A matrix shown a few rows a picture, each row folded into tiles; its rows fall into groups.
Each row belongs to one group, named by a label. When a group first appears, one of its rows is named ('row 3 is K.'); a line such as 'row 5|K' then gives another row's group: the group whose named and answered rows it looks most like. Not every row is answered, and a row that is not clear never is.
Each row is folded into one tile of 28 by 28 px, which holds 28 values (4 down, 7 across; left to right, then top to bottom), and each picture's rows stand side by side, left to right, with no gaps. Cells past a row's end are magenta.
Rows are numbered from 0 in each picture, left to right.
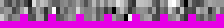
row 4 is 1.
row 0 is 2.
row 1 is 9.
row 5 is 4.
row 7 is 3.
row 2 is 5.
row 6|4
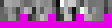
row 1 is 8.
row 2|9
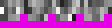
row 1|1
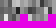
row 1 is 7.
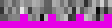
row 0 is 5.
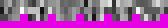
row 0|5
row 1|3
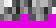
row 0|4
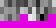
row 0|2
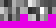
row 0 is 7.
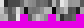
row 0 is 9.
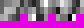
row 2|1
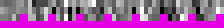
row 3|4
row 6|8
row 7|5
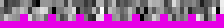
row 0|7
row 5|8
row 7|7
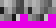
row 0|1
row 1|1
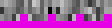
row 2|1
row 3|3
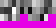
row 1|1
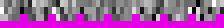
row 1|9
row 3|3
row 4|5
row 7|3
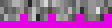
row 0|8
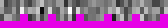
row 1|3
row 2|2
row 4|3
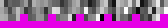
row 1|9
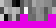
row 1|9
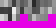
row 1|7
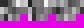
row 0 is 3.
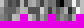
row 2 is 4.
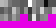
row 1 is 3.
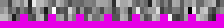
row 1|9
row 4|9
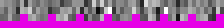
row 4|5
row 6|2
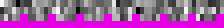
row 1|9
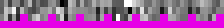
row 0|2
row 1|7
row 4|8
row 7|1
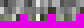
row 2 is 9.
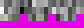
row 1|9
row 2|3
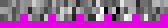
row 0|3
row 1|1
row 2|2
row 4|8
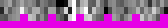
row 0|5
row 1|2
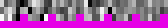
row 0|2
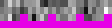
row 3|5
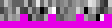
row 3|1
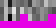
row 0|2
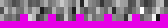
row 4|1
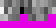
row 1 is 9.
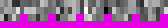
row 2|8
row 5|9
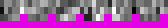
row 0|5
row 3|8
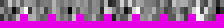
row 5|4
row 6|9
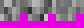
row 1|1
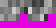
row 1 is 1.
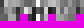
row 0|9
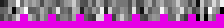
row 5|5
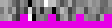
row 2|3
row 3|1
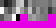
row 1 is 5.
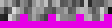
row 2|2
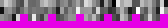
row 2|5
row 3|4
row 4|9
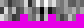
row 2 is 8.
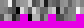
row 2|5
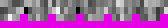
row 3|7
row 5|9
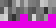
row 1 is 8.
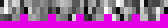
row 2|1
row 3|5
